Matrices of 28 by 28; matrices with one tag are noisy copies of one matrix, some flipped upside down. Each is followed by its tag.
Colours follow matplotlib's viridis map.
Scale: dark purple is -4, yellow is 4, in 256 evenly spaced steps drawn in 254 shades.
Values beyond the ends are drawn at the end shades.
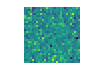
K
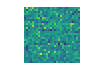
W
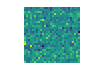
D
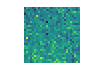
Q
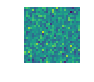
K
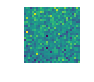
Q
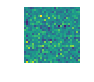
W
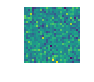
K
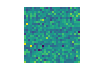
D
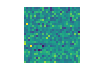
D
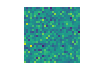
D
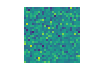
D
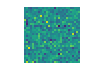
W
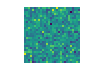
K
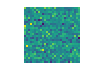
D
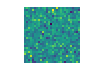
K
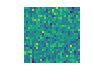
K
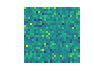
D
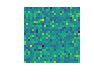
D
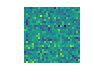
W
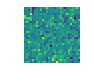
K
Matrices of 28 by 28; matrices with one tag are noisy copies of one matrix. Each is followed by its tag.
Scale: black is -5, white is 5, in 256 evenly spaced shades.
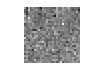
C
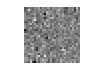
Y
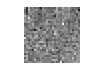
C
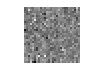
Y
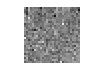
C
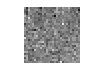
C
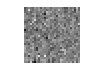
Y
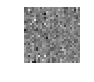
Y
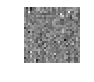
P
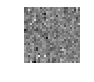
Y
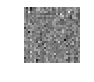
P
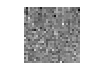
C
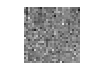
C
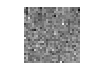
C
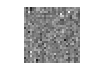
P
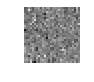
Y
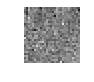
C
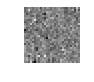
Y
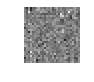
P
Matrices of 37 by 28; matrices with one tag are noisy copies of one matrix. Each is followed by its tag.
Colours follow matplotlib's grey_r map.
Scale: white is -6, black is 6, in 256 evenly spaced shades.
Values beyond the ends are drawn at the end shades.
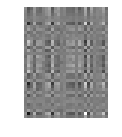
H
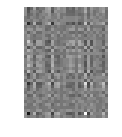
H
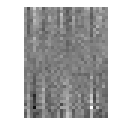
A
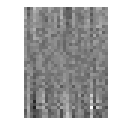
A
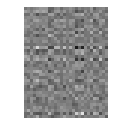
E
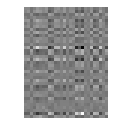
E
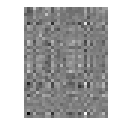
H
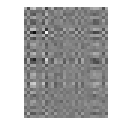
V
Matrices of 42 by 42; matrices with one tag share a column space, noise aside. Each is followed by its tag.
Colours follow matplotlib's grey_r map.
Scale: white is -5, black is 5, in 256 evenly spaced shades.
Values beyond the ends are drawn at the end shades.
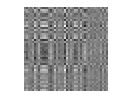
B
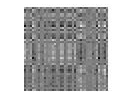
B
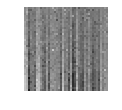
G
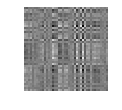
B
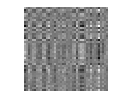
B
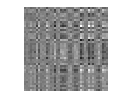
B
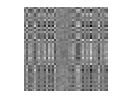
B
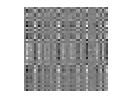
B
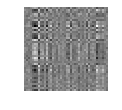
B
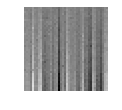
G
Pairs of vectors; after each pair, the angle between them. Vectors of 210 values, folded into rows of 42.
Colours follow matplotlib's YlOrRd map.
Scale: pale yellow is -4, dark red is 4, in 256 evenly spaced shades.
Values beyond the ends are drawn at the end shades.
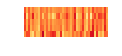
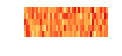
partly aligned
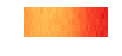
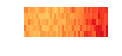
nearly parallel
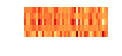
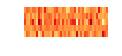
nearly parallel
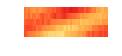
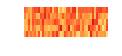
orthogonal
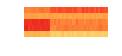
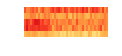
nearly parallel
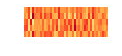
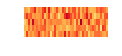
partly opposed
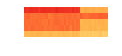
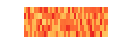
orthogonal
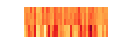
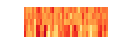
nearly opposite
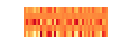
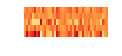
nearly opposite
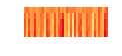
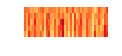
nearly parallel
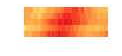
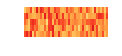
orthogonal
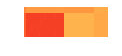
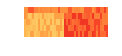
nearly opposite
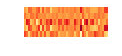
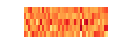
nearly parallel
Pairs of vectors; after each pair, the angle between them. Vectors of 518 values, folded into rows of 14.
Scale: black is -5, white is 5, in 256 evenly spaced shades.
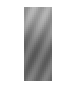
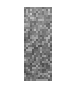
partly aligned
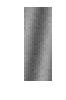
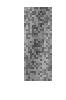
partly aligned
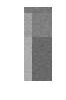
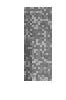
partly opposed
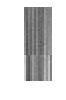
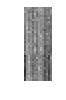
nearly opposite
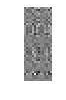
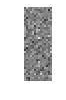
partly aligned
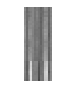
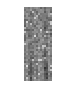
partly opposed
